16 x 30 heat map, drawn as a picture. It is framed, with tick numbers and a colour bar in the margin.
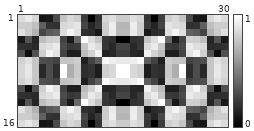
The field is checkered. The values fall into two levels. It mirrors both left to right and top to bottom. The centre is the ninth with the highest average.
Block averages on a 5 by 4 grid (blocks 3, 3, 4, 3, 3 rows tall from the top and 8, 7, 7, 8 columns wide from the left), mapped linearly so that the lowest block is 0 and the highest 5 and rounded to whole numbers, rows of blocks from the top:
5335
0110
5445
0110
5335
